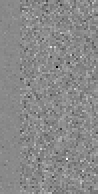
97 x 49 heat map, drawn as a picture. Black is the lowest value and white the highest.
Odd rows or columns: none. Slope: none. Grain: fine. Mirror symmetry: none. Histogram: heavy tails on both sides. Seam: vertical, 20% of the way across, the left part calmer. Stripes: none.
